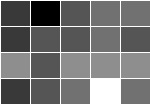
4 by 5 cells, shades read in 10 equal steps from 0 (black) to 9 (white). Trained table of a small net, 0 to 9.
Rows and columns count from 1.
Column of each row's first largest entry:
4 4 1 4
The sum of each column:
11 9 15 22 16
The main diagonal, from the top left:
2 3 5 9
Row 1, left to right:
2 0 3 4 4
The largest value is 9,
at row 4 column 4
